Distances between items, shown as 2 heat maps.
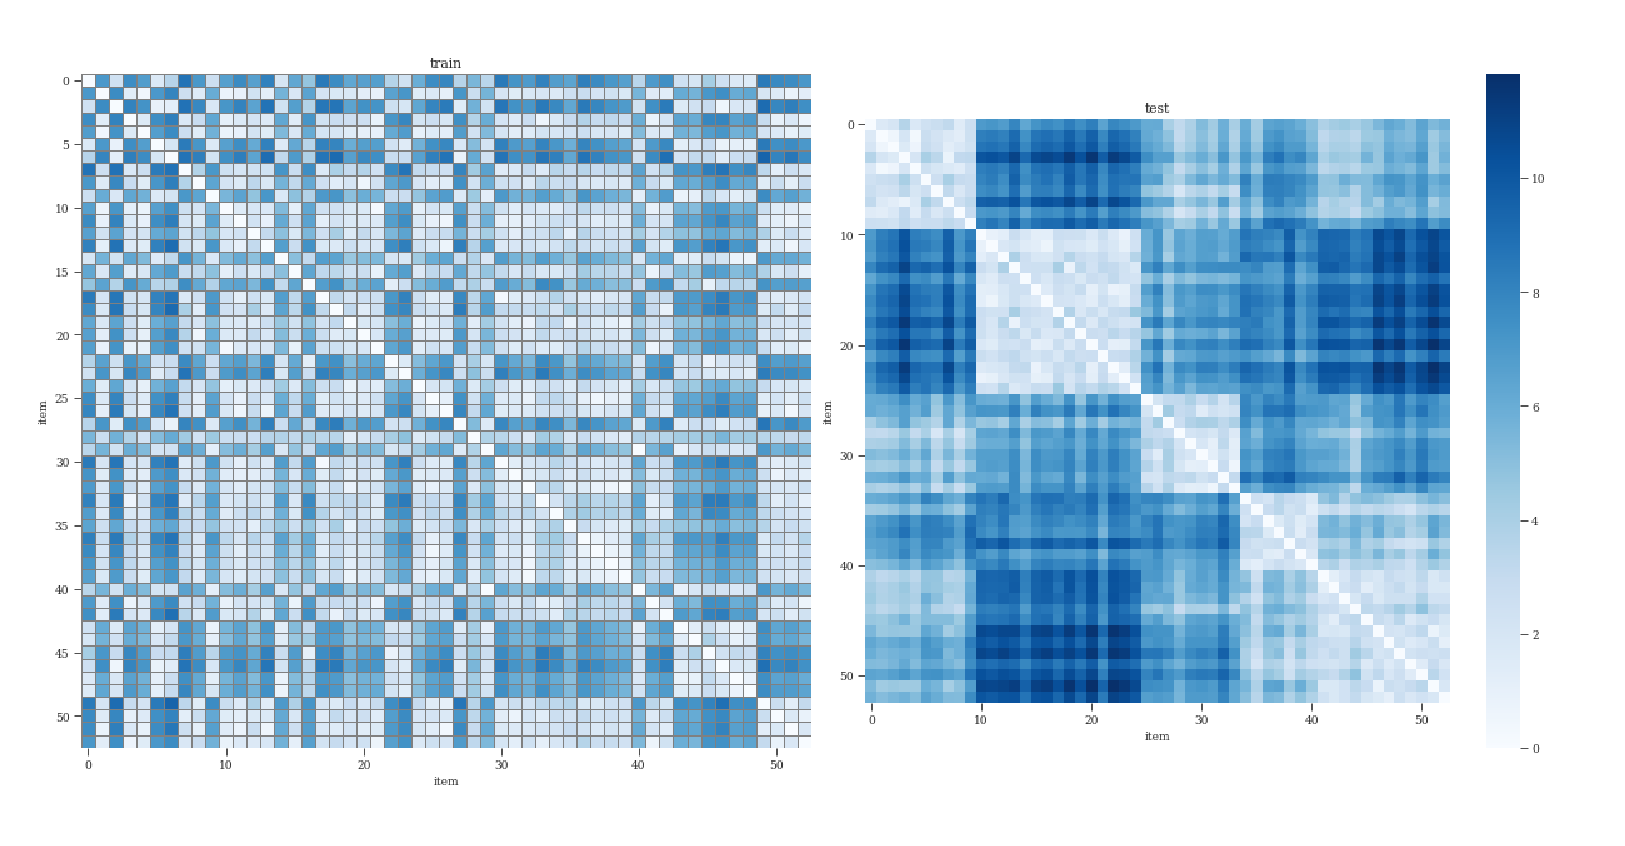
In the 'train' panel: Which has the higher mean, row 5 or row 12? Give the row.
5
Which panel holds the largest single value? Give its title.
test
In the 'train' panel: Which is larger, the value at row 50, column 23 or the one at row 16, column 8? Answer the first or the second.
the first
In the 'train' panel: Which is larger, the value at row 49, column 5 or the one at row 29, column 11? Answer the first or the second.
the first
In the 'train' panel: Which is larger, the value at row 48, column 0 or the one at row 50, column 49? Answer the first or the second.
the second
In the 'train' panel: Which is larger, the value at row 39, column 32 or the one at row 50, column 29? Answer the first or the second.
the second
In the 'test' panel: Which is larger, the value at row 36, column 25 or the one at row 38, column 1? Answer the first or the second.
the first
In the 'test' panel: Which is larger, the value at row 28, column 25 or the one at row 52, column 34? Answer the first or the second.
the second
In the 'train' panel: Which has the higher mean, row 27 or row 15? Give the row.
27
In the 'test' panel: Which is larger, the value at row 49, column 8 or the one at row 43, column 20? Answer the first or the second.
the second
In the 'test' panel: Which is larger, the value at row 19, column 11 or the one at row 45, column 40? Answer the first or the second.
the second
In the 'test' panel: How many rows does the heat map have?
53
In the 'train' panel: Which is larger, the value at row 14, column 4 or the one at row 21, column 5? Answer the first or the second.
the second
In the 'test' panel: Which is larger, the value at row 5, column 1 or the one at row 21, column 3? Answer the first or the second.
the second
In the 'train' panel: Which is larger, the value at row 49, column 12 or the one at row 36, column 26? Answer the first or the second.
the first
